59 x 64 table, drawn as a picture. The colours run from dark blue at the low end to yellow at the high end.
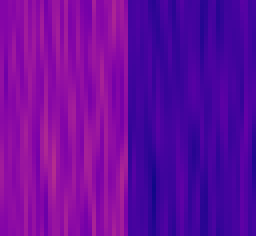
The table splits into one row of 2 panels. Panel 1,1: low, streaked downward, faint in contrast. Panel 1,2: very low, streaked downward, faint in contrast.
